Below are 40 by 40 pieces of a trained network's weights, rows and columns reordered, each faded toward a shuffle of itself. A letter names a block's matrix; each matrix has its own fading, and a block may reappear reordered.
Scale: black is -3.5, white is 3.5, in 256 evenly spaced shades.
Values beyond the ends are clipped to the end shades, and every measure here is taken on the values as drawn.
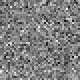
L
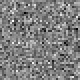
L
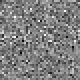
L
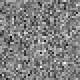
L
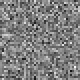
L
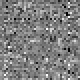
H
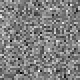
L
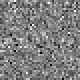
L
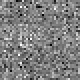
H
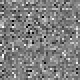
H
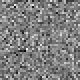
L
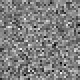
L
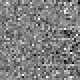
H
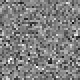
L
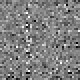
H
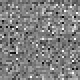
H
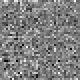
H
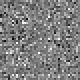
H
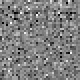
H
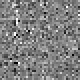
H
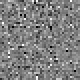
H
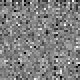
H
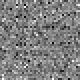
H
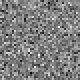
L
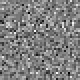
L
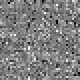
H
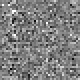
H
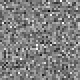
L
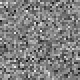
L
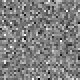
H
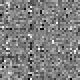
H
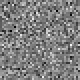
L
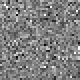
L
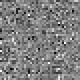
H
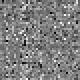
H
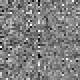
H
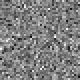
L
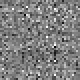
H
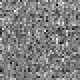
H
